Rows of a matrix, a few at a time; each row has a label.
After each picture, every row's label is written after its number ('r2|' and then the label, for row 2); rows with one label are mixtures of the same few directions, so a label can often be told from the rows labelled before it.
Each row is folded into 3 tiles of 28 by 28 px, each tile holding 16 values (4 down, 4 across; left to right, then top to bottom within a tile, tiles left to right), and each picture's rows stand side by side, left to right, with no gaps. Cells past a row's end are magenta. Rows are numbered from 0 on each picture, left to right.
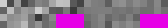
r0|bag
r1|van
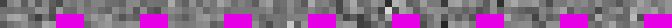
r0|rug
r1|rug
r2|rug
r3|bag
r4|rug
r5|van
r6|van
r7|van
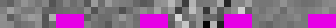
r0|van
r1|bag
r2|bag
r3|rug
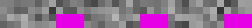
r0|rug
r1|van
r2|rug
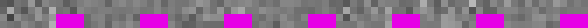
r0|bag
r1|van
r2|rug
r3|van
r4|bag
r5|rug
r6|rug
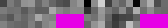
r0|bag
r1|rug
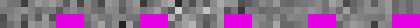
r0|van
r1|bag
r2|bag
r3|van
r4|bag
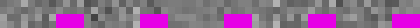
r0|van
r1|bag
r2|rug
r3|van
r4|rug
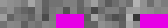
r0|van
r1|van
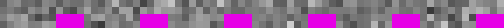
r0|rug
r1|rug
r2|rug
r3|bag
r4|bag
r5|van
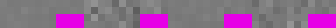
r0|bag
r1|bag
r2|rug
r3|bag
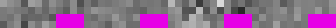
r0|van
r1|van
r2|rug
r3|van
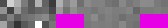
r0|bag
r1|bag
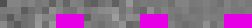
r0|bag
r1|van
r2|bag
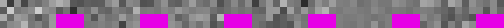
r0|bag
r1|bag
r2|van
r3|rug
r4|bag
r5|van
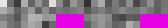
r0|rug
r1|rug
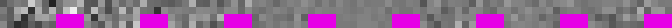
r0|rug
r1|bag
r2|van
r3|van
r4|rug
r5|bag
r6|bag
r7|rug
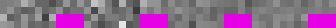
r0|van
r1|bag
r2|van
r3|van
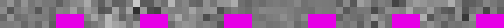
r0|bag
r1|rug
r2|bag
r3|van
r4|bag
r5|van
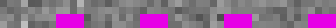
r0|van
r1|van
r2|van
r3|van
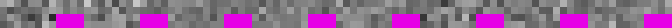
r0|van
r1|rug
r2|van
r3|bag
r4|bag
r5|van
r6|rug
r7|van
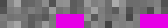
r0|rug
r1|van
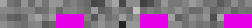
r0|rug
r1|bag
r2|van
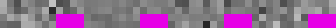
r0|rug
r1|rug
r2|bag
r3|van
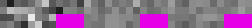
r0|van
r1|rug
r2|rug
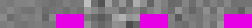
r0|van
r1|rug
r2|bag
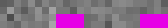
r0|bag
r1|van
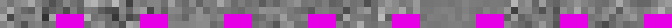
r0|van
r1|van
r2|rug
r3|van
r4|van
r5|van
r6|bag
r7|rug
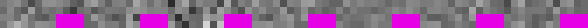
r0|rug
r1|van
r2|bag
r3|rug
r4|bag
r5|rug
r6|rug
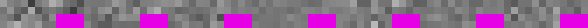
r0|rug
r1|rug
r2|van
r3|bag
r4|bag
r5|rug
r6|bag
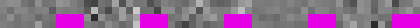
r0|bag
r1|bag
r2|rug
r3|rug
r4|bag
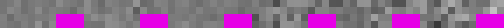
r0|bag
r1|rug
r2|rug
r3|van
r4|bag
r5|rug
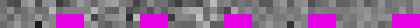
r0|bag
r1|van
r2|van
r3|bag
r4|van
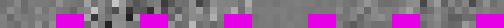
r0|bag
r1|van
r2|van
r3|van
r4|rug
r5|rug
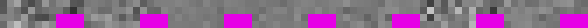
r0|rug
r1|rug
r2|bag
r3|van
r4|van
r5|bag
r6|bag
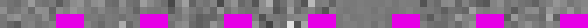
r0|rug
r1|bag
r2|rug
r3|bag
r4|bag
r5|bag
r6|van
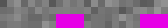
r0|rug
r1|bag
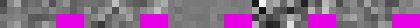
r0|rug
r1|rug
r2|van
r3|bag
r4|rug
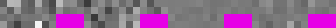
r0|bag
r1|bag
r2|van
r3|bag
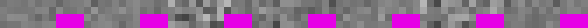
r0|rug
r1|bag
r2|rug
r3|van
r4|van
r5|rug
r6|rug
